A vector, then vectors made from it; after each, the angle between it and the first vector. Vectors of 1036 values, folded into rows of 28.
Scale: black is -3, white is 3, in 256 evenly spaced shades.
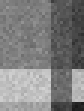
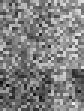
partly opposed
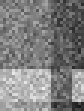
nearly parallel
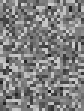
orthogonal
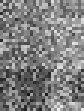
partly opposed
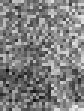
partly opposed
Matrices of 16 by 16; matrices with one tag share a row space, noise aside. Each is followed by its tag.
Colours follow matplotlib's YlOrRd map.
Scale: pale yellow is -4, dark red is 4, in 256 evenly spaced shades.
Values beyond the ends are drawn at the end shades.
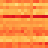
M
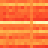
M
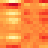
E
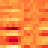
E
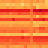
M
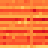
M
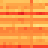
M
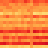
M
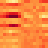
E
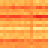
M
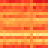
M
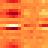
E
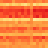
M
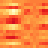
E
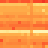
M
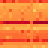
M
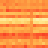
M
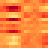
E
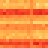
M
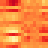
E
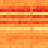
M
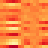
E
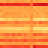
M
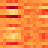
E
